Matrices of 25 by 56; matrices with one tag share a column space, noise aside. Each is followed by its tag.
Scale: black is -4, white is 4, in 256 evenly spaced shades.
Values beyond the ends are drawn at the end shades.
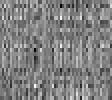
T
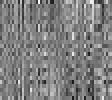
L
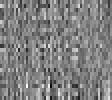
T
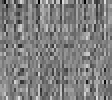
L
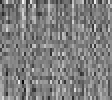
L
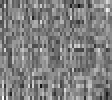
T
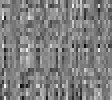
T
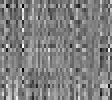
T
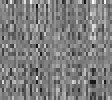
L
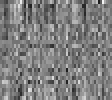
L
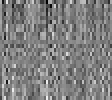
L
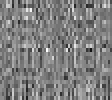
T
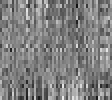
T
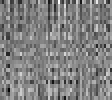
L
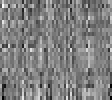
T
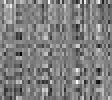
L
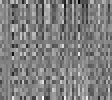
L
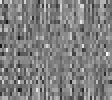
L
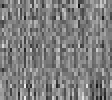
T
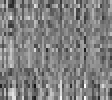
T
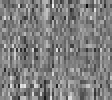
T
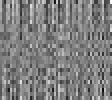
L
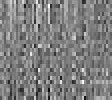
L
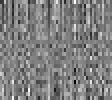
L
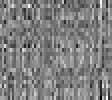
T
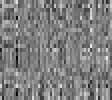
T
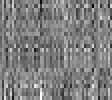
T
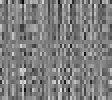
L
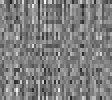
L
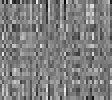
L
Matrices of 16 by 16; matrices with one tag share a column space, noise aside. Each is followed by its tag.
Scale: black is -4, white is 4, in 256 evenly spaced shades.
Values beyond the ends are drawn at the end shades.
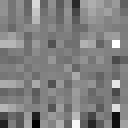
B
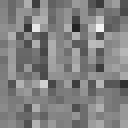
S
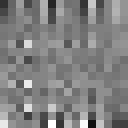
B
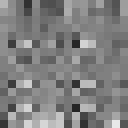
B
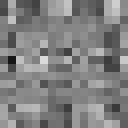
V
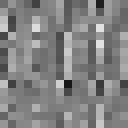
S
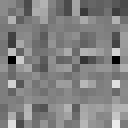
V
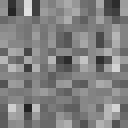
V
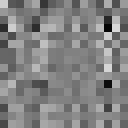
S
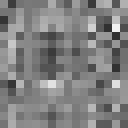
S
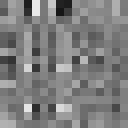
V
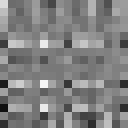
B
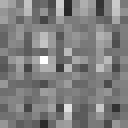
V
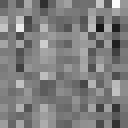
S
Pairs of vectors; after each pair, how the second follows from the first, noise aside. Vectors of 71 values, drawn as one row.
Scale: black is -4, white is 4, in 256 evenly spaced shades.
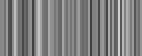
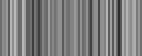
sign-scrambled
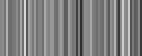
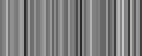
sign-scrambled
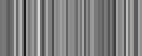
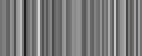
sign-scrambled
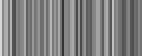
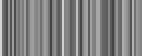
sign-scrambled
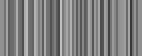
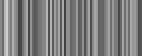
shuffled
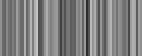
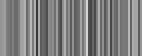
sign-scrambled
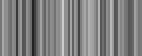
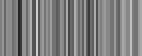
shuffled
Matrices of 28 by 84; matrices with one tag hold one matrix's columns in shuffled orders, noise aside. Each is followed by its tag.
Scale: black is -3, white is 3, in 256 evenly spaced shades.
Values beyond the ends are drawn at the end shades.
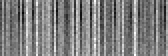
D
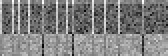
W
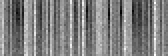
D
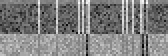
W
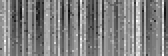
D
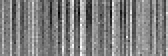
D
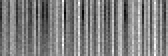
D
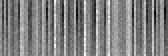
D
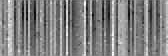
D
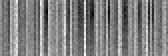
D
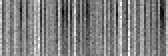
D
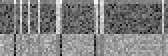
W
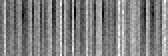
D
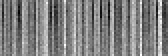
D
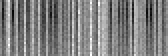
D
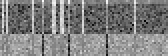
W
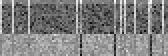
W
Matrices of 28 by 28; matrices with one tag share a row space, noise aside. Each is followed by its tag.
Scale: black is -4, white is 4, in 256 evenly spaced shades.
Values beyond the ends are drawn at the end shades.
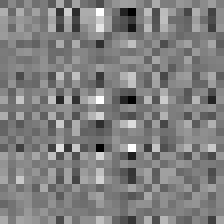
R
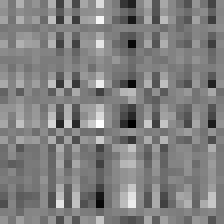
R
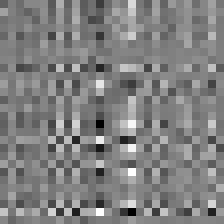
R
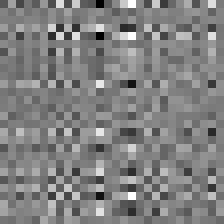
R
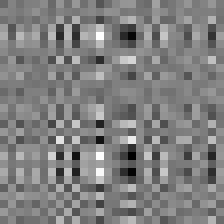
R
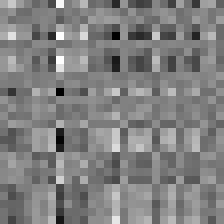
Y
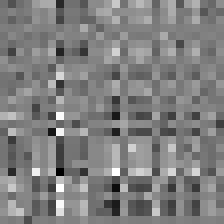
Y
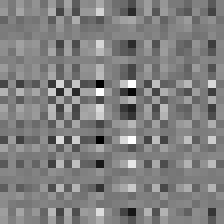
R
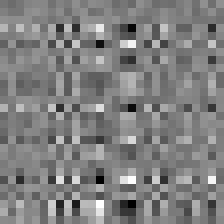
R
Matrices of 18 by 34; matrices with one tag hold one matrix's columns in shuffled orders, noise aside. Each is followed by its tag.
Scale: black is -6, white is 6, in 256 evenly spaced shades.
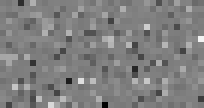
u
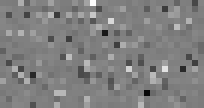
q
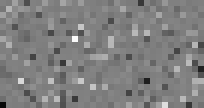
u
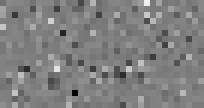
q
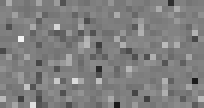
u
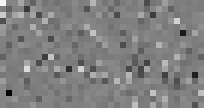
q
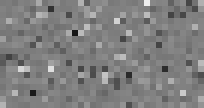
q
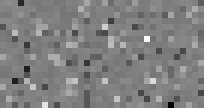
u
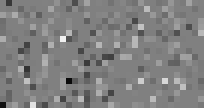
u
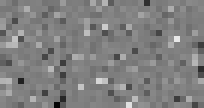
u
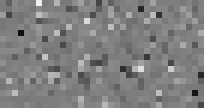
q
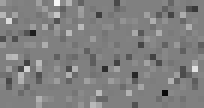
q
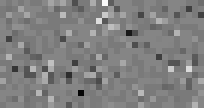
q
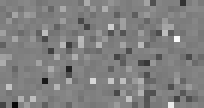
u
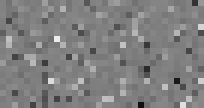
u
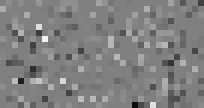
u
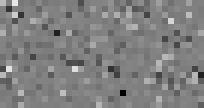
q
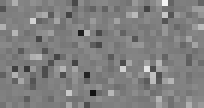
q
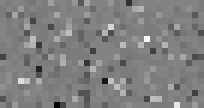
u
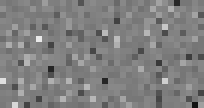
u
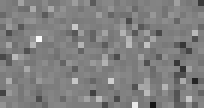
u
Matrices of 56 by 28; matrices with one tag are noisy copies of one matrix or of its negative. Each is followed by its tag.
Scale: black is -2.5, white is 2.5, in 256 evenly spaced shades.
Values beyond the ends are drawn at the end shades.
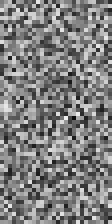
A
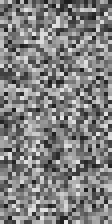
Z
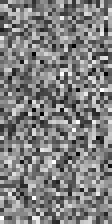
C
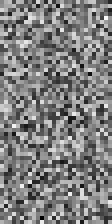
A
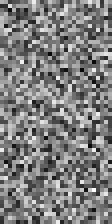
C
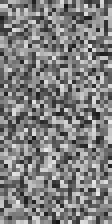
C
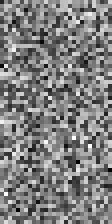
Z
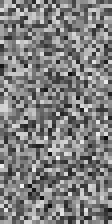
A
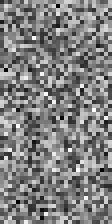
Z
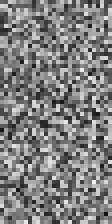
C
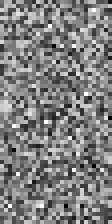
A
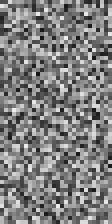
C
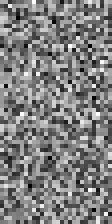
C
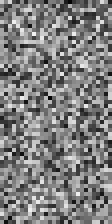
Z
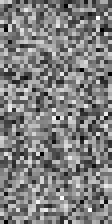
Z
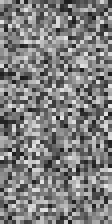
Z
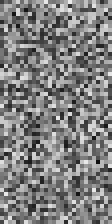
Z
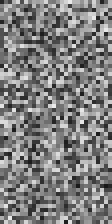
Z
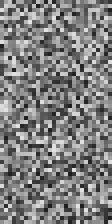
A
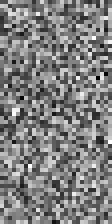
C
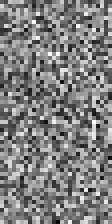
C
